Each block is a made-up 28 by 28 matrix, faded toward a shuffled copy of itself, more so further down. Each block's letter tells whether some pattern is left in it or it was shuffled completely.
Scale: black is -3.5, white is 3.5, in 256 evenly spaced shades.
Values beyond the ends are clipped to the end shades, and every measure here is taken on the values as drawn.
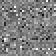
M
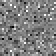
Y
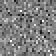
Y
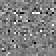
M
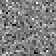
Y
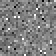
Y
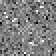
Y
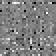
M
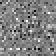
M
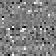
M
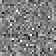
Y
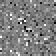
Y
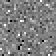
Y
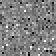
Y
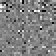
M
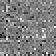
M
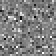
M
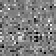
M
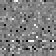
M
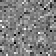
Y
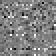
M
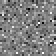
Y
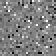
Y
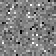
Y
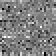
M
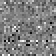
M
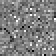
Y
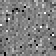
Y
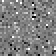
Y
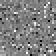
Y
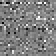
M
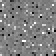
Y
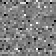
M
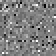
M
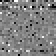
M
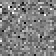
M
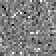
Y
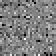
M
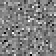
Y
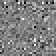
M
